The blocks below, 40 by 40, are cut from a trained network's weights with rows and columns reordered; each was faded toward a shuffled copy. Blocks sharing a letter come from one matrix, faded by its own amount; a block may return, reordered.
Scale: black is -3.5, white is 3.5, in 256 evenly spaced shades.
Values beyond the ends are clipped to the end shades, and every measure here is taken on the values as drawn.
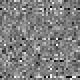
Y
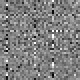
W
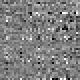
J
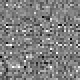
Y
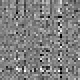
J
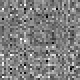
J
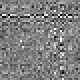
W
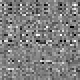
Y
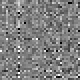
J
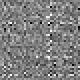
J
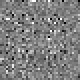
J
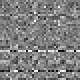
W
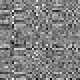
W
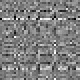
W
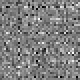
Y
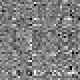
J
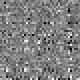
J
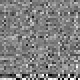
W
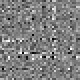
J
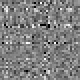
J
